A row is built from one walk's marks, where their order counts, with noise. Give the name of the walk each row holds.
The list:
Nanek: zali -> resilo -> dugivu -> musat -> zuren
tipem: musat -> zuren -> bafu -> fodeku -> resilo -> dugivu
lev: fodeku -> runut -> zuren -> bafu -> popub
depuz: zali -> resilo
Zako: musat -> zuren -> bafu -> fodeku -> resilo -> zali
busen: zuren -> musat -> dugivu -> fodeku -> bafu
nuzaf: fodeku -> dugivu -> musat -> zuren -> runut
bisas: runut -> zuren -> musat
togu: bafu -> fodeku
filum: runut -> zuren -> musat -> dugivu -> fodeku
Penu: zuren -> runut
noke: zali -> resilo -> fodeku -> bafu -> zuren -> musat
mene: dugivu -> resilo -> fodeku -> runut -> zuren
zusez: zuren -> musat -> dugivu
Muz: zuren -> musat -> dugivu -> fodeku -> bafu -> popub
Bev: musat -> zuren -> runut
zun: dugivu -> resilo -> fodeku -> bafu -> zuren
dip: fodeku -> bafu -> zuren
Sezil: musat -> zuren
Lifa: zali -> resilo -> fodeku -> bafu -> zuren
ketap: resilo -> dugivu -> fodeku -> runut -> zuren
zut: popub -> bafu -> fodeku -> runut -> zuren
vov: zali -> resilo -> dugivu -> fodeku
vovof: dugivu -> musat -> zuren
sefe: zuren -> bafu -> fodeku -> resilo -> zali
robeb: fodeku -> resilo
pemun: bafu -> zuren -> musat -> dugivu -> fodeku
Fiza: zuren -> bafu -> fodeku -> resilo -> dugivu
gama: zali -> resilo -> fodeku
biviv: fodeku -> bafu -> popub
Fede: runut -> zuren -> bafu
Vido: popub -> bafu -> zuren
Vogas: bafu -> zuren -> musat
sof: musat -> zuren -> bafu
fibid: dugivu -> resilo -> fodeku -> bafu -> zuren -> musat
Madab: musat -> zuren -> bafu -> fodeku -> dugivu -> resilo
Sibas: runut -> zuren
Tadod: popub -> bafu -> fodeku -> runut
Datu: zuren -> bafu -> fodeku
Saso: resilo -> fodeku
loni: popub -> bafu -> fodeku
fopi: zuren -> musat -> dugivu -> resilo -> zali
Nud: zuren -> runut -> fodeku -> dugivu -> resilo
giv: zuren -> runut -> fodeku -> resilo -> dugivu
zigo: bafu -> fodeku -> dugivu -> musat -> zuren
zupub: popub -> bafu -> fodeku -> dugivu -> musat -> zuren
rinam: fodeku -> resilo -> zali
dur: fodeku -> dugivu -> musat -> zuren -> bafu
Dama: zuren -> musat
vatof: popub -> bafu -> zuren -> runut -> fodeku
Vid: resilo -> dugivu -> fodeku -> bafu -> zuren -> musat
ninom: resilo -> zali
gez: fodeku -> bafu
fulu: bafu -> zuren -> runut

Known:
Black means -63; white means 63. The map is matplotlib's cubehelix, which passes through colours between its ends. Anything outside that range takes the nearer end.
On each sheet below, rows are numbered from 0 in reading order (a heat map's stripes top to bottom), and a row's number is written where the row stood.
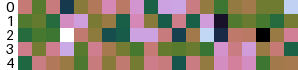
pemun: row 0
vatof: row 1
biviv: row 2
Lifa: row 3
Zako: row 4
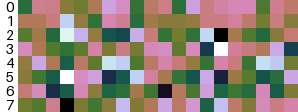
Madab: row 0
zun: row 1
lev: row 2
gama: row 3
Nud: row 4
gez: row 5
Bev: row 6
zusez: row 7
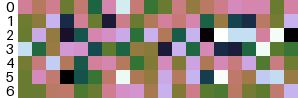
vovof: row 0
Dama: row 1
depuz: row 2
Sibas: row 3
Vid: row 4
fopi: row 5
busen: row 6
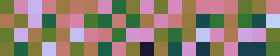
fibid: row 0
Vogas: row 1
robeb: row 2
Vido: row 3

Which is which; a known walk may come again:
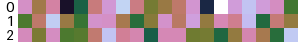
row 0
Nanek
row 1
Vid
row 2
zigo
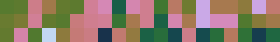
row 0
Fiza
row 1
tipem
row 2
Tadod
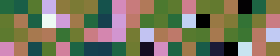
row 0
loni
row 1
lev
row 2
busen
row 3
Penu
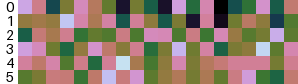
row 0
fulu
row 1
zut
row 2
sefe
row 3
nuzaf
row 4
vovof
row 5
zupub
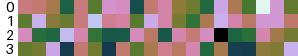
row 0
giv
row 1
robeb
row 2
Fede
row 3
Dama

